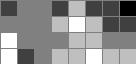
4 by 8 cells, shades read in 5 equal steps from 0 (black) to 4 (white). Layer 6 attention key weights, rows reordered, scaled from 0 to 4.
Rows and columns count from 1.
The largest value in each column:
4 2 2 3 4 4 3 3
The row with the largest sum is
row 4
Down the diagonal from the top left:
1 2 2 3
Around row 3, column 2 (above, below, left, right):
2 1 4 2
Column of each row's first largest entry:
5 5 1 1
